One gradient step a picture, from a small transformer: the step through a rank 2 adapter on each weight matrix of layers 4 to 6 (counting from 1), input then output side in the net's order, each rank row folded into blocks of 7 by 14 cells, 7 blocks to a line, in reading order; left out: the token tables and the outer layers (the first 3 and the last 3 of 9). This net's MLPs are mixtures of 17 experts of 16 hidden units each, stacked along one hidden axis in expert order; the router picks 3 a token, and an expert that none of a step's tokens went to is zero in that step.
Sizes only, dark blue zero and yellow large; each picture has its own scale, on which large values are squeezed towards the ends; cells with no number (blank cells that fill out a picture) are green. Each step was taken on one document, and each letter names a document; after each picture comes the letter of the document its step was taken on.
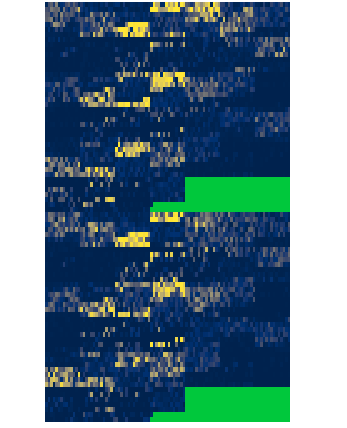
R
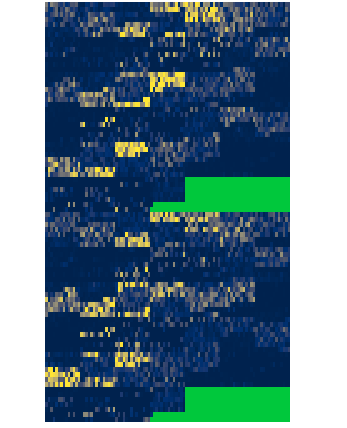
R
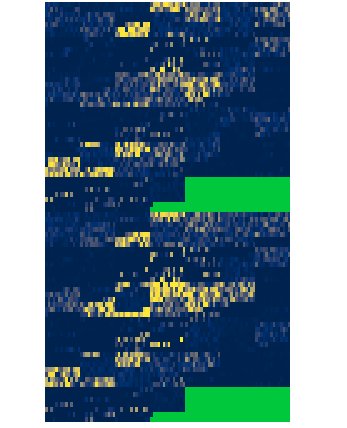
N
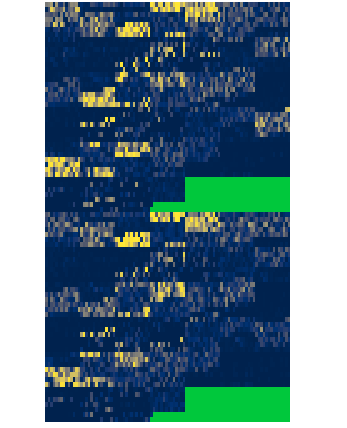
R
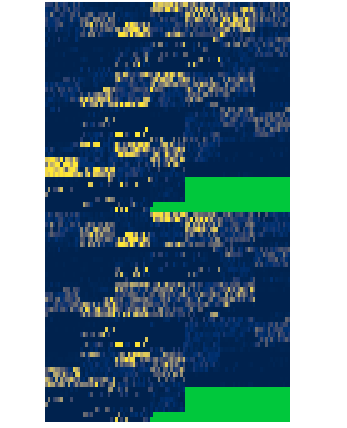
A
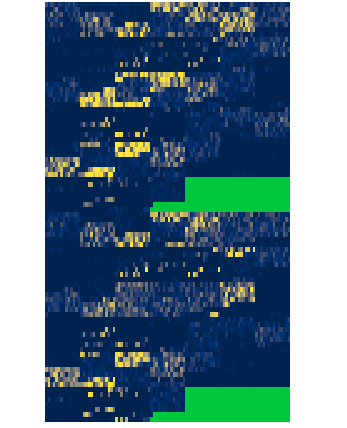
A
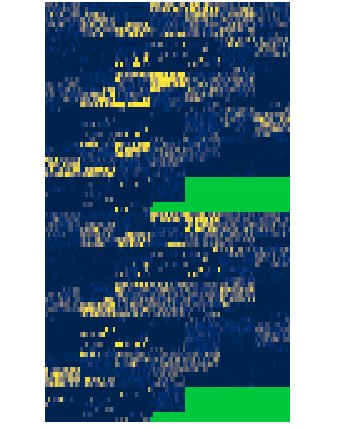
A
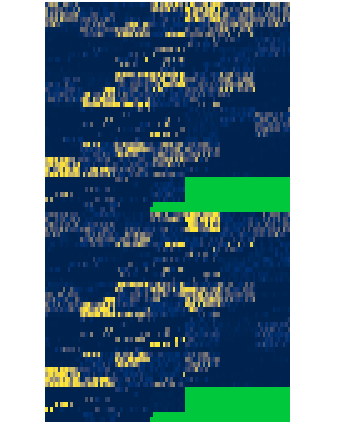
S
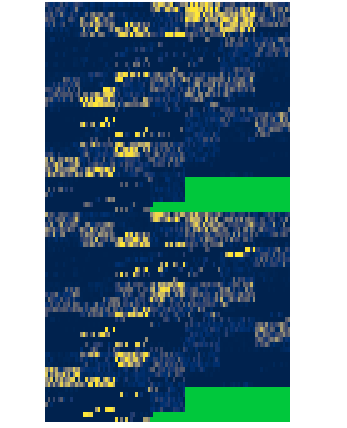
A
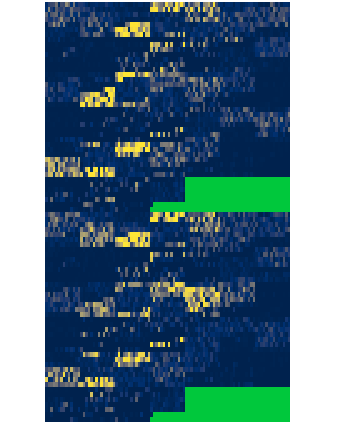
R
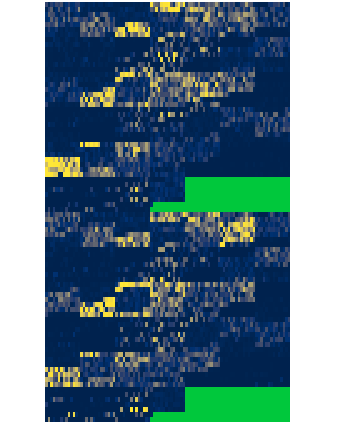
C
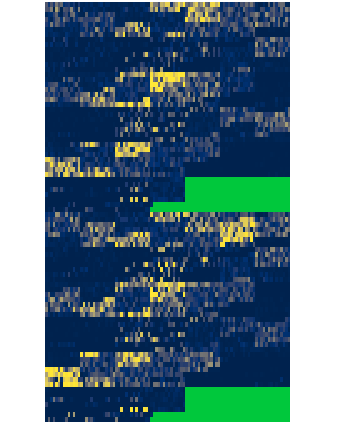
C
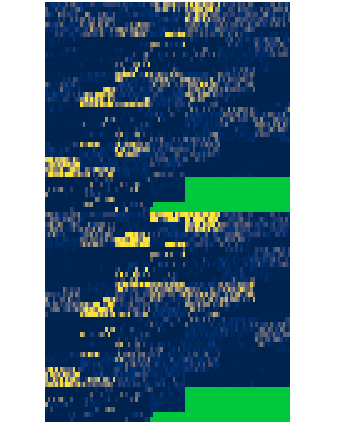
R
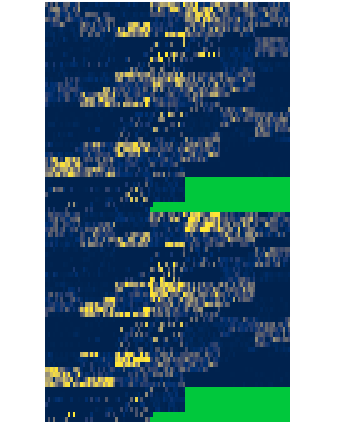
C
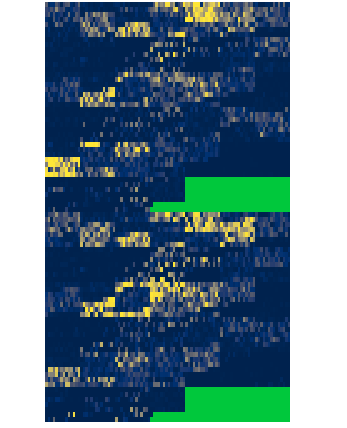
C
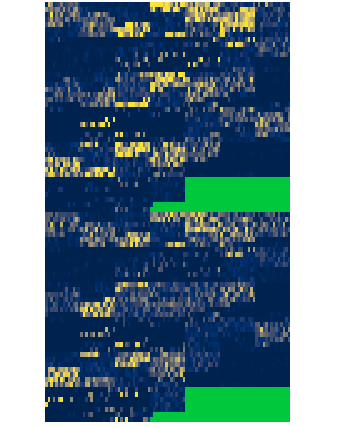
A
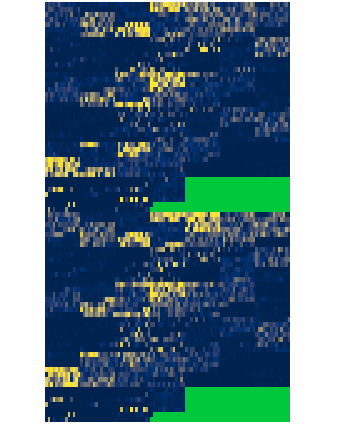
C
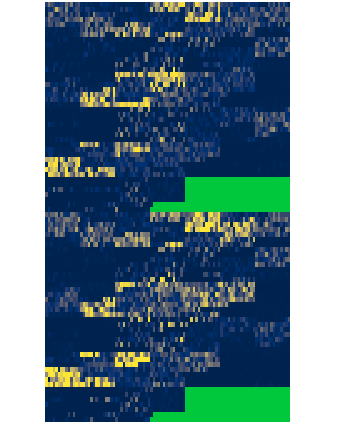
C
